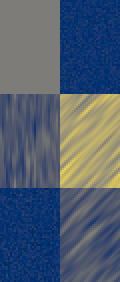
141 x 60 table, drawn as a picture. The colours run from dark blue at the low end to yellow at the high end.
The table splits into 3 rows of 2 panels. Panel 1,1: middling, flat. Panel 1,2: very low, fine-grained, faint in contrast. Panel 2,1: low, streaked downward. Panel 2,2: high, slanting up to the right. Panel 3,1: very low, fine-grained, faint in contrast. Panel 3,2: low, slanting up to the right.
